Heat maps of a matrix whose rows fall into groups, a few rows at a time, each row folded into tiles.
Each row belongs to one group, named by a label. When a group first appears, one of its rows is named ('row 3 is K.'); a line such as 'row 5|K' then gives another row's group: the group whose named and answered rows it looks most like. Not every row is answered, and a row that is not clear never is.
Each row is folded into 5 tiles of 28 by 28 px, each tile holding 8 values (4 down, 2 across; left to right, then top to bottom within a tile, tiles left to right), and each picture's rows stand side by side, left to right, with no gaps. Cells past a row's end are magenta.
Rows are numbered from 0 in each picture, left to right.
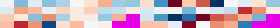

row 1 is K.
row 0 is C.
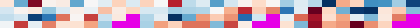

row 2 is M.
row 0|K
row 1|K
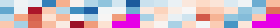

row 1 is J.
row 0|M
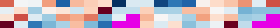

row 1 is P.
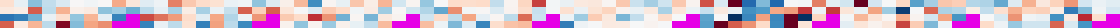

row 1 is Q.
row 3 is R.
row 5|K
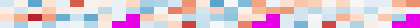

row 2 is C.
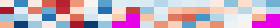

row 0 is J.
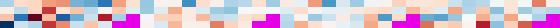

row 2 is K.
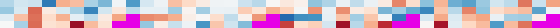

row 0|M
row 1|Q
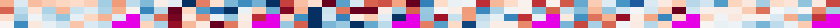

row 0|J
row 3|R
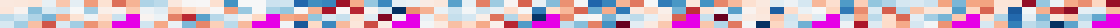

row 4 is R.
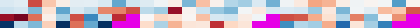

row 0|Q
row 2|Q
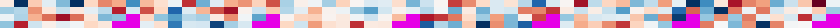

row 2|M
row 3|Q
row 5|R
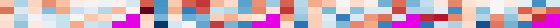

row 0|J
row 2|J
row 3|Q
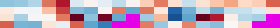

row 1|C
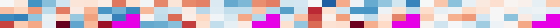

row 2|M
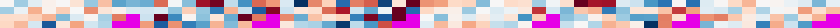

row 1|R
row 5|Q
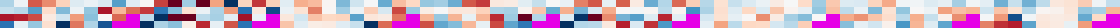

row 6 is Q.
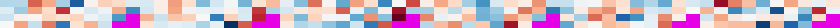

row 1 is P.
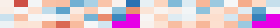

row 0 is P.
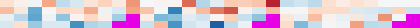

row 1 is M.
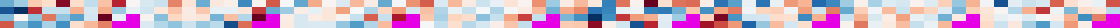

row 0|R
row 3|J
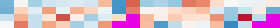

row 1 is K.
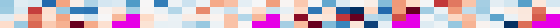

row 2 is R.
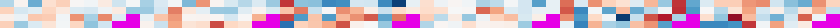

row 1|M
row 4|J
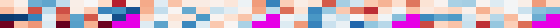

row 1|J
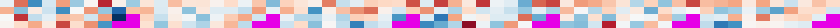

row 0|P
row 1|J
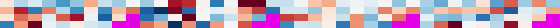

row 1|R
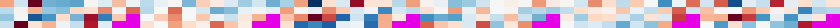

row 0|K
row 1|M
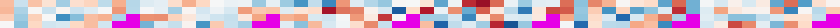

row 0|J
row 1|Q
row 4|J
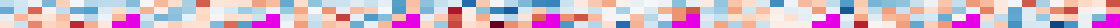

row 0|M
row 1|C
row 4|Q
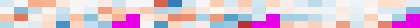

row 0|Q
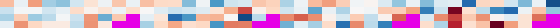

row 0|K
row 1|K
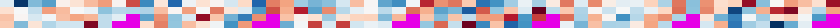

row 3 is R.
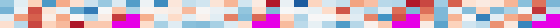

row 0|M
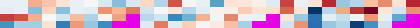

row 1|K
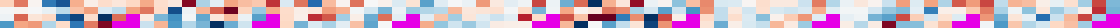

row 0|K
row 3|R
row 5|J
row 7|J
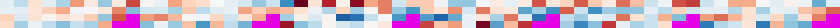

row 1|Q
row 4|C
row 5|Q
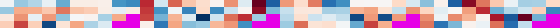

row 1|J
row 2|K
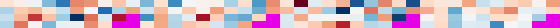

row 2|P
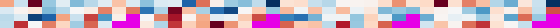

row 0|K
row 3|P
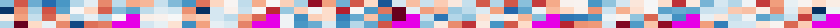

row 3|C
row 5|R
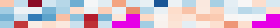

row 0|K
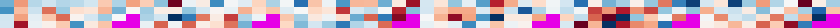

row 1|K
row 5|P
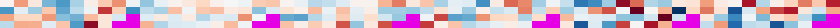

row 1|R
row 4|R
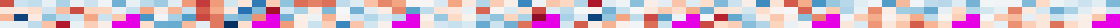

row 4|K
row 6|M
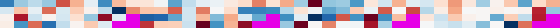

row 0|R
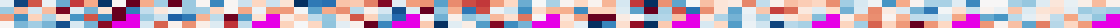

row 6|M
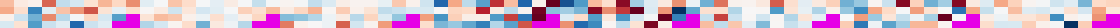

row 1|Q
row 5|R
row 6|R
